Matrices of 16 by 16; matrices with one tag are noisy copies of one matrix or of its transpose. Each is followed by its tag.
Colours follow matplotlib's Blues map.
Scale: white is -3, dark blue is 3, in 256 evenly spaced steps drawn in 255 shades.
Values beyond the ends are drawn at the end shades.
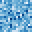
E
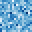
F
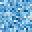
E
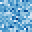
E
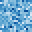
E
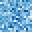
E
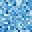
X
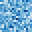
E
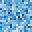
E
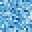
E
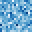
F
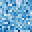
X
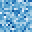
F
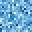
F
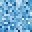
X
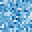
E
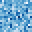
E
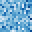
X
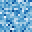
F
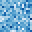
X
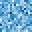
F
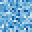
E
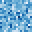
E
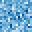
E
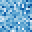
X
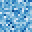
F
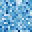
X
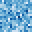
E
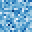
F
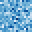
E
